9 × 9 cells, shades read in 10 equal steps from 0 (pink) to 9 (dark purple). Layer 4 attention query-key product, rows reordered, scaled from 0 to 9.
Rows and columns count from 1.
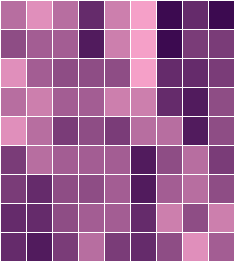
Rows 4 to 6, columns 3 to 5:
4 4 2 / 6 5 6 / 4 4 4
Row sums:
41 44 40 37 40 43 47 43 47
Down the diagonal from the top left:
3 4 5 4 6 8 4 5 4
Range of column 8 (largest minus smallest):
7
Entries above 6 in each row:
4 2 2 2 1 1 2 3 3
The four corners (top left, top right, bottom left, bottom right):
3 9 7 4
